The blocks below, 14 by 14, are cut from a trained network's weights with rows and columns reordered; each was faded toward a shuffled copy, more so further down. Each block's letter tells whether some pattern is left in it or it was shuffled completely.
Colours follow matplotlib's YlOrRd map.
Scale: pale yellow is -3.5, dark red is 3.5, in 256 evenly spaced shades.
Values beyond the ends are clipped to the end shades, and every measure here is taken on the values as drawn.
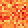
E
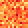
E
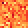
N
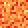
N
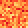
N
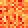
E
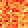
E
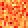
N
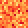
N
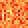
E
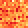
N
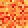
E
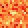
N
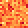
N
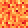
N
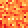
N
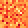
N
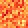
N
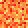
N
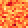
N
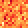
N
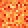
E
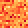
E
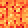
E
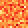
N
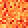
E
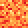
E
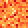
N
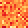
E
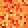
N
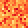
N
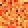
N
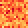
E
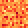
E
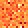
E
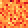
N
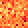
N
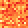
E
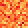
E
